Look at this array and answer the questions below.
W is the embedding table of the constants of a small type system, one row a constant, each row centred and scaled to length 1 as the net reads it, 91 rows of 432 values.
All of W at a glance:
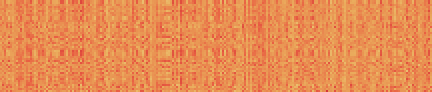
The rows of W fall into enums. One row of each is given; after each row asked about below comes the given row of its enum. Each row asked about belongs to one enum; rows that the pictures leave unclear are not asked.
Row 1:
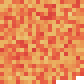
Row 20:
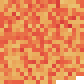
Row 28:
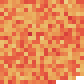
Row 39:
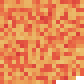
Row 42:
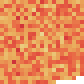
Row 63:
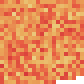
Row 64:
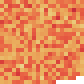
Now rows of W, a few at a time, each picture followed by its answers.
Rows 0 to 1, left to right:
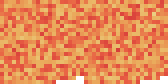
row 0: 39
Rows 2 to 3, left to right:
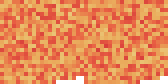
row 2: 1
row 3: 39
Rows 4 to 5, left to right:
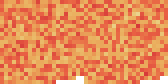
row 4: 39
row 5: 64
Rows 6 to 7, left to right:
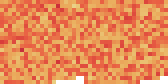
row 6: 20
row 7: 39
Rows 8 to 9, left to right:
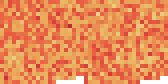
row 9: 63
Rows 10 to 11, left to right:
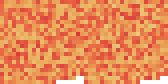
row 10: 39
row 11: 1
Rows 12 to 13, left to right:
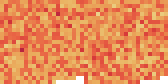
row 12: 20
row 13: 63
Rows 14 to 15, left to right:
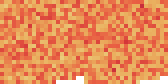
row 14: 1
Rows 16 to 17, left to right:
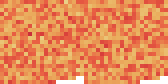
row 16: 28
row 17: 39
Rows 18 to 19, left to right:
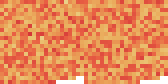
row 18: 28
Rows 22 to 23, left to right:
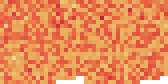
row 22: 20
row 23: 64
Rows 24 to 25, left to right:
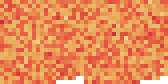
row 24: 64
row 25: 28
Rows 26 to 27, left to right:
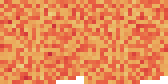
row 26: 64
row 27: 64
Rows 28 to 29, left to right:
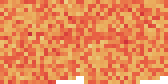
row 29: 20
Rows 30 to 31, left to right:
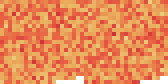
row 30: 20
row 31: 28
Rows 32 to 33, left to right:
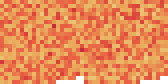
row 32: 64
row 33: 1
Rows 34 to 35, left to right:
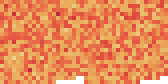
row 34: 20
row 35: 1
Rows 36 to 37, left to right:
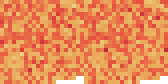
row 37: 20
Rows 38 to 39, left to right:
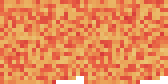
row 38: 39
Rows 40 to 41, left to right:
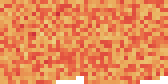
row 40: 42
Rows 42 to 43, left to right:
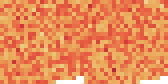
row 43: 20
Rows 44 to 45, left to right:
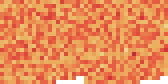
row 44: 1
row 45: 64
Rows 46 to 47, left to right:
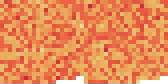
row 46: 64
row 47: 20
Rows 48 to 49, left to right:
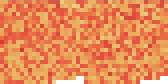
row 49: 1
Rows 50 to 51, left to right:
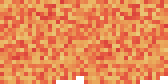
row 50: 1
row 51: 1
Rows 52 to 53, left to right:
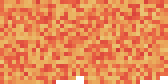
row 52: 39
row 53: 1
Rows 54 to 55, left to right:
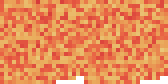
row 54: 39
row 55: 1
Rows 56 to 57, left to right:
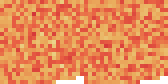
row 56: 42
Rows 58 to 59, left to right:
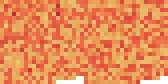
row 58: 20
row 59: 39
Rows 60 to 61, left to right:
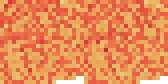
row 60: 20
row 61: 20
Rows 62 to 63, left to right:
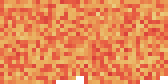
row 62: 39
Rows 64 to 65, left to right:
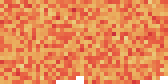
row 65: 28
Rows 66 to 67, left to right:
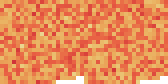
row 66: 42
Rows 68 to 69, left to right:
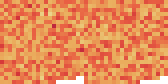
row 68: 64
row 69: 39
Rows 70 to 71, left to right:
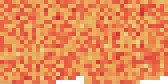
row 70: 64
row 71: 42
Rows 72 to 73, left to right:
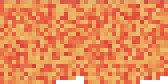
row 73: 1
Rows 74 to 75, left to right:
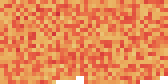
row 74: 42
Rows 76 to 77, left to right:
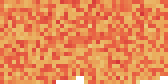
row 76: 39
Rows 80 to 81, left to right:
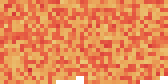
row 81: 39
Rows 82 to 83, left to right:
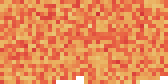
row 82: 1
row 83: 20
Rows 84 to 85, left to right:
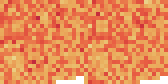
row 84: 20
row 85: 20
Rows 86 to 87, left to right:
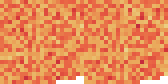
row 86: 64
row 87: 64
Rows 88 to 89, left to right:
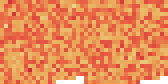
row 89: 39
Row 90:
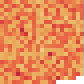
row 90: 64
